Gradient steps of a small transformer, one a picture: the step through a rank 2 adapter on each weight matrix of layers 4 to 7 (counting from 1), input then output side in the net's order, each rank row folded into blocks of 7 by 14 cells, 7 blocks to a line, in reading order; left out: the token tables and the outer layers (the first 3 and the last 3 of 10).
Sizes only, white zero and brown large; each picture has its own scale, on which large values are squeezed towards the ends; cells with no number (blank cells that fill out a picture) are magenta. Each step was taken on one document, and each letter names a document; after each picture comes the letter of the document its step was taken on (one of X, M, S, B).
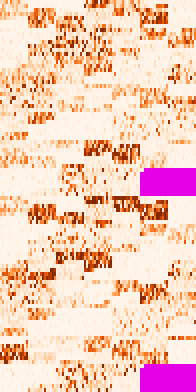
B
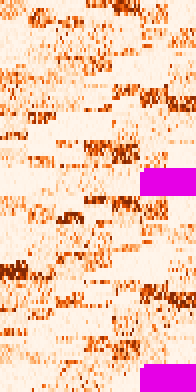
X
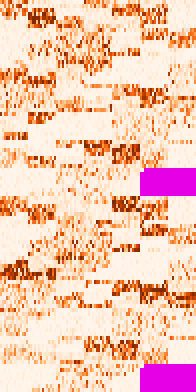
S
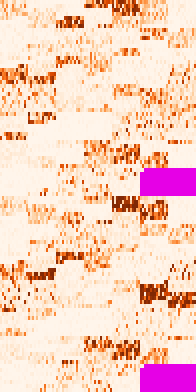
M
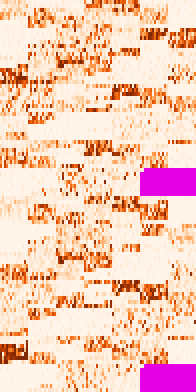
B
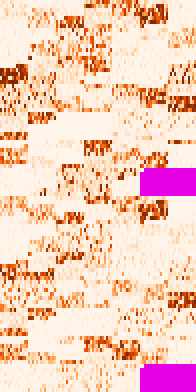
M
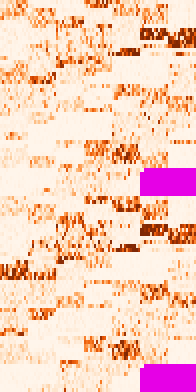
S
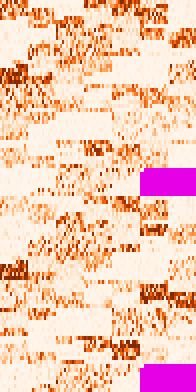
X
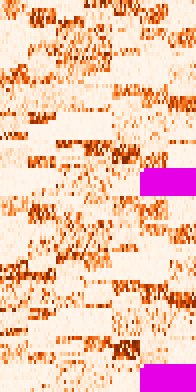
X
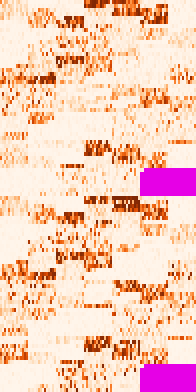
B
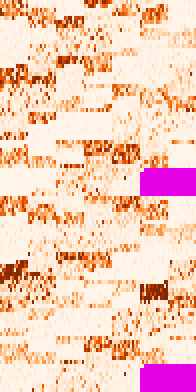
X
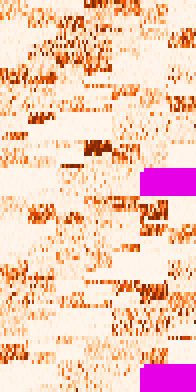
B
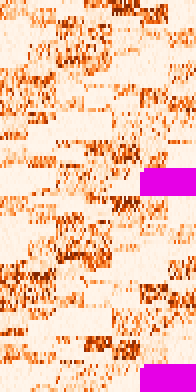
X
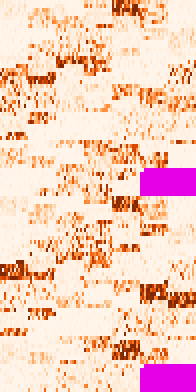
M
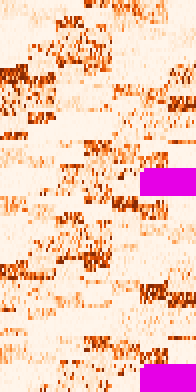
M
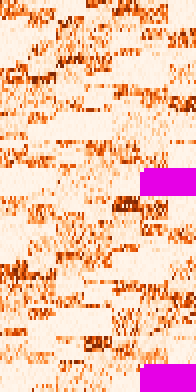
X
